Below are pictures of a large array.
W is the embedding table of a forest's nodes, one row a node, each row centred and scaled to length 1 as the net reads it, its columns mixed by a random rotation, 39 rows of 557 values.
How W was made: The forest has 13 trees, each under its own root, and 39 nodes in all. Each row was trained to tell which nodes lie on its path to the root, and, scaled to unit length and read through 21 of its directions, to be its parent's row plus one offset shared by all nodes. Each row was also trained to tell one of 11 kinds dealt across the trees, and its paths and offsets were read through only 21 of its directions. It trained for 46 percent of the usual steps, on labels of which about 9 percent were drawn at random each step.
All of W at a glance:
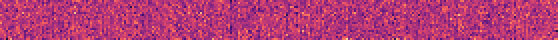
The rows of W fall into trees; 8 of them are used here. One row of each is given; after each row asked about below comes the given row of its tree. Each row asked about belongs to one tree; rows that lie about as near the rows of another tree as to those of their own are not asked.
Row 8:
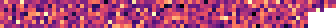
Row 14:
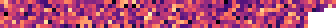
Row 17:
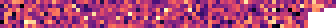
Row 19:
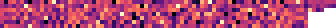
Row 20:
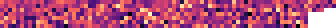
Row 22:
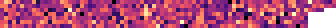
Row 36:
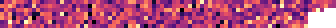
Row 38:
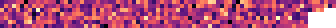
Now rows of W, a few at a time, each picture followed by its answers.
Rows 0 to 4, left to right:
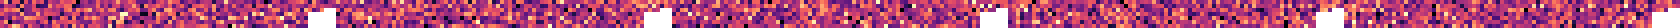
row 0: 19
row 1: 17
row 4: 36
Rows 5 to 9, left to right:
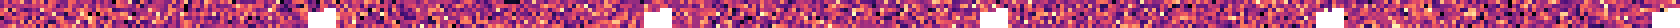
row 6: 36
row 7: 17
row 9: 19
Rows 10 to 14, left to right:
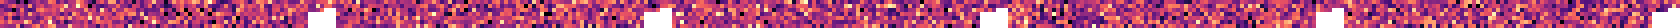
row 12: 36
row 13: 36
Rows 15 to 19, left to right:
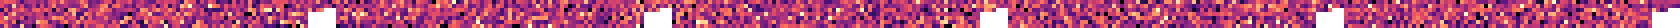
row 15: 20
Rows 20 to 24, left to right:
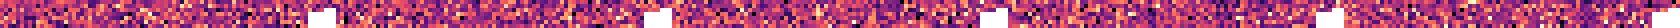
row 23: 14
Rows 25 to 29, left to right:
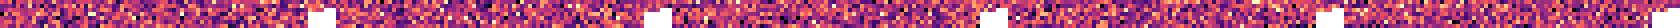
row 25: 17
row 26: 19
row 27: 17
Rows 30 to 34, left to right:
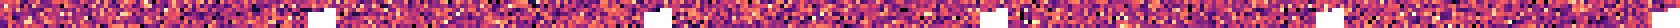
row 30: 14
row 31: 14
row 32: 19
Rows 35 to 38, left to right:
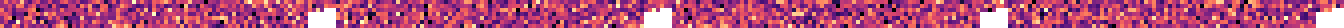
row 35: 8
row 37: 14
